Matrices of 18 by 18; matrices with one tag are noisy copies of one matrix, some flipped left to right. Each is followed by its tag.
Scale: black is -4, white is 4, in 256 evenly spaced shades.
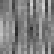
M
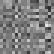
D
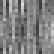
M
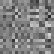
D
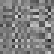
D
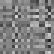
D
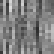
M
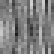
M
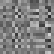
D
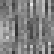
M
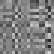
D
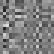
D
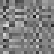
D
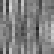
M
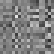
D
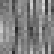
M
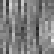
M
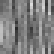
M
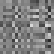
D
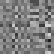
D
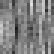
M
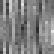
M
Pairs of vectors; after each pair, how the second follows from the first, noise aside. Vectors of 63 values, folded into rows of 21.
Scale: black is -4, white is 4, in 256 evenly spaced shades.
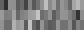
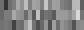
sign-scrambled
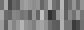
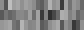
sign-scrambled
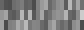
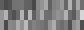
copied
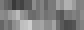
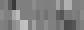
partly zeroed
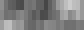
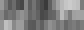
copied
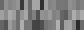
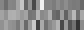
sign-scrambled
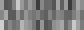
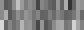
copied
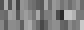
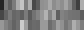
shuffled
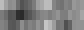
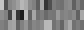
sign-scrambled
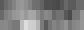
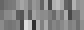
sign-scrambled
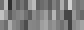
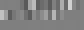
partly zeroed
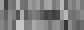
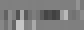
partly zeroed
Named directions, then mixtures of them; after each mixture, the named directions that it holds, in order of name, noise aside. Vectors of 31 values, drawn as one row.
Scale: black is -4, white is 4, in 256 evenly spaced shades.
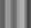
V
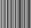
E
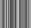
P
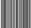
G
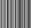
E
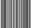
G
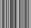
P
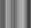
V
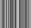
P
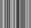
P, V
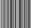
E, P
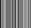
G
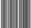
G, P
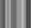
V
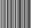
E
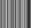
E, V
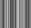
P, V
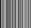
G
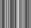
P, V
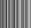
E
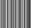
E, V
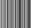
E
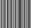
E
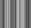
P, V
